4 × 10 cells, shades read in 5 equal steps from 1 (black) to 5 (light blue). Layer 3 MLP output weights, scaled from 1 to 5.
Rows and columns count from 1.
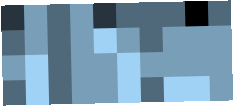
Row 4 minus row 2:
0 1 0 0 -1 1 0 1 1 0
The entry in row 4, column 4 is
4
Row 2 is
3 4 3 4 5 4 3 4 4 4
